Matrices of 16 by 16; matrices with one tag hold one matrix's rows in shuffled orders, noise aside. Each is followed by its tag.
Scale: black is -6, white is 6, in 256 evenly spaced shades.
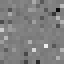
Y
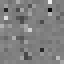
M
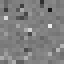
M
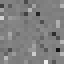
Y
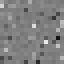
Y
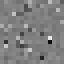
M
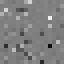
M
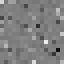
Y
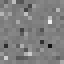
M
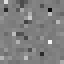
M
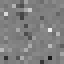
M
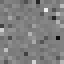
Y
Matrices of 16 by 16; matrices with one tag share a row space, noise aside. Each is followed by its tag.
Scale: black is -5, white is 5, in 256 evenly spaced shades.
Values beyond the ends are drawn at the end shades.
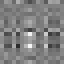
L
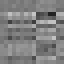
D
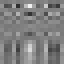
L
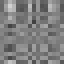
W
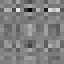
L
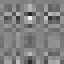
L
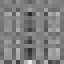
L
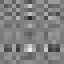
L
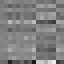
D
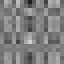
L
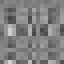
W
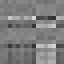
D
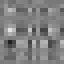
W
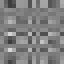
W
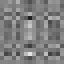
L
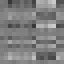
D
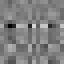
W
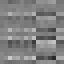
D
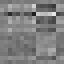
D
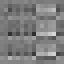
D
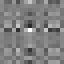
L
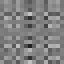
L
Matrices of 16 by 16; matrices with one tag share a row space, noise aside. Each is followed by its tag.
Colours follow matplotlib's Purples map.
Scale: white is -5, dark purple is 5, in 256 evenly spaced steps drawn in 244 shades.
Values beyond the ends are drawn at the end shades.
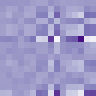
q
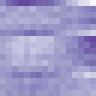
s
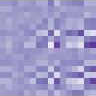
q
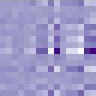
q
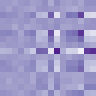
q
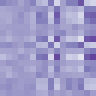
q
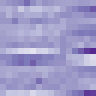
s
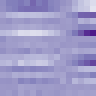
s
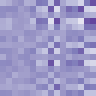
q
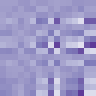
q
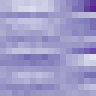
s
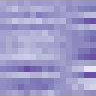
s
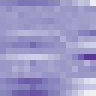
s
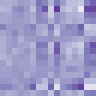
q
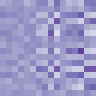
q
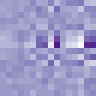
q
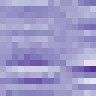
s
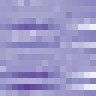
s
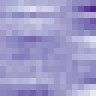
s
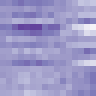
s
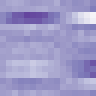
s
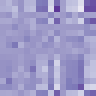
q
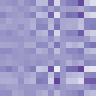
q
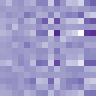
q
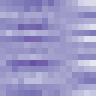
s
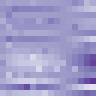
s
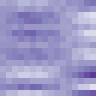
s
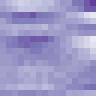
s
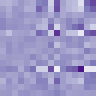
q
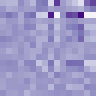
q
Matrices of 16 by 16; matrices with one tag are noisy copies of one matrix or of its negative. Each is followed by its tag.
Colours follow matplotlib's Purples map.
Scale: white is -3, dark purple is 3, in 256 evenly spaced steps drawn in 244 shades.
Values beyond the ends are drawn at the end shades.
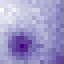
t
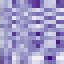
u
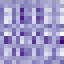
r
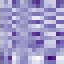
u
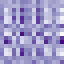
r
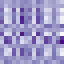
r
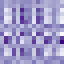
r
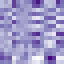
u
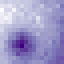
t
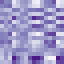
u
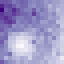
t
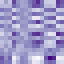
u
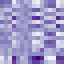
u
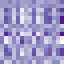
r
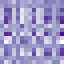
r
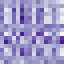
r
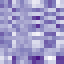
u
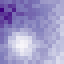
t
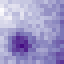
t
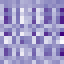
r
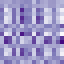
r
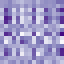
r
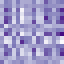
r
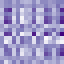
r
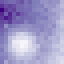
t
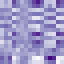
u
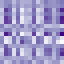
r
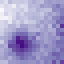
t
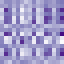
r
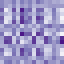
r
